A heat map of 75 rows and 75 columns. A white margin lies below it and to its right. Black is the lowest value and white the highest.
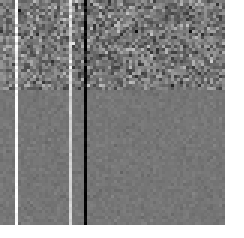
Columns 6, 24 and 29 differ from the columns beside them. A horizontal seam about 40% of the way down splits the table, and the bottom part is calmer. No overall slope runs across the table. The bottom right is the smoothest part.
